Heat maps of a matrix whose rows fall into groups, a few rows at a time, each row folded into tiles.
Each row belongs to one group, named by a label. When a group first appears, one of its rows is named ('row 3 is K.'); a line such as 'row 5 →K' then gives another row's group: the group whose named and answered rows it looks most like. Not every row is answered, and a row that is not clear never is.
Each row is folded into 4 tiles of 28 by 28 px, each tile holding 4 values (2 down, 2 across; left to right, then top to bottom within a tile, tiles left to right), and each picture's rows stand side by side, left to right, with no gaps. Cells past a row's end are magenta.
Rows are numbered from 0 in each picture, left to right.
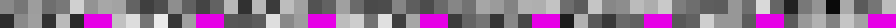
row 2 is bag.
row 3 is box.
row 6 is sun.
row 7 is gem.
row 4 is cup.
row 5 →cup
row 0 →cup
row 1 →box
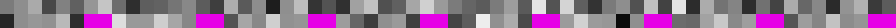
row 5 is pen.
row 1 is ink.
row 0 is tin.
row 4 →sun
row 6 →bag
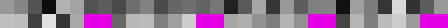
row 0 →box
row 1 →gem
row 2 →gem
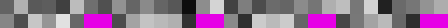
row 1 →tin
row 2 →sun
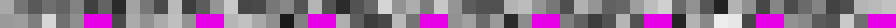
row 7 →cup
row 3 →cup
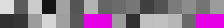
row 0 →bag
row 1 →sun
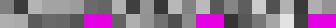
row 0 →ink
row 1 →pen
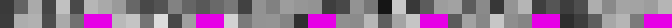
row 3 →gem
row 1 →box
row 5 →cup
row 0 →gem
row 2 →ink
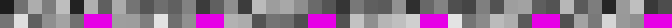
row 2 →ink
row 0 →gem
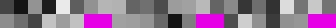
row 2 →pen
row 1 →pen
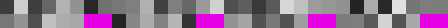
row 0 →box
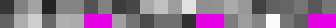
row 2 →box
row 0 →gem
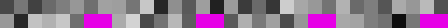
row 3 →pen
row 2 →pen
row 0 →sun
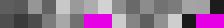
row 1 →ink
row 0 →cup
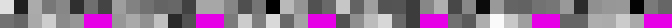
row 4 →sun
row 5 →bag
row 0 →bag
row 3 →tin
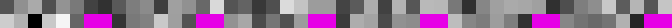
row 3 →gem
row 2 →pen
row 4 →ink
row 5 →cup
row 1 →tin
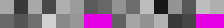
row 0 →bag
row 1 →tin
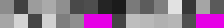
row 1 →gem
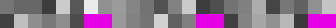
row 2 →tin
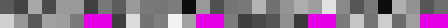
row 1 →gem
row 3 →box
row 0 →ink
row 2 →cup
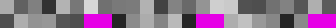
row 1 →tin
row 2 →pen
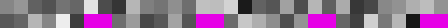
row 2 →pen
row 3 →sun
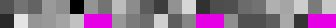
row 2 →cup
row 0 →gem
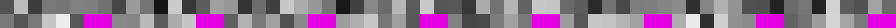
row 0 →sun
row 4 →cup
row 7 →sun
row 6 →ink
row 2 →pen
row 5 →sun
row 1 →gem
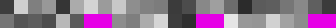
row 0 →cup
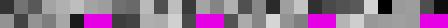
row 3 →ink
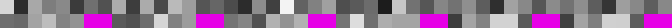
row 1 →bag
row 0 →bag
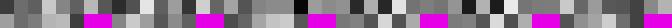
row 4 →bag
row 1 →gem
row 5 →tin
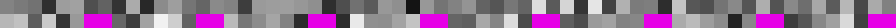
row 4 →sun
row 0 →box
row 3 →gem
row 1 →sun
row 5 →bag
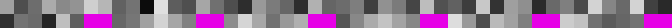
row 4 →ink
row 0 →cup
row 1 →sun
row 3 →sun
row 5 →ink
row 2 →gem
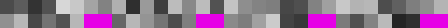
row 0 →pen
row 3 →tin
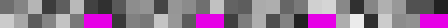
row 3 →ink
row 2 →cup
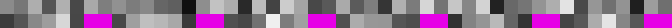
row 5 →bag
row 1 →tin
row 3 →pen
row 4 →tin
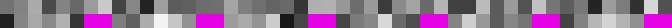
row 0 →tin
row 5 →sun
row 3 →tin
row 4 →gem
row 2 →tin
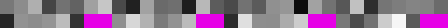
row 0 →tin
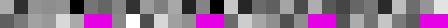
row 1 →ink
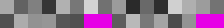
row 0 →pen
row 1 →pen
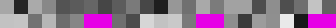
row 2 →sun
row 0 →ink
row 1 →sun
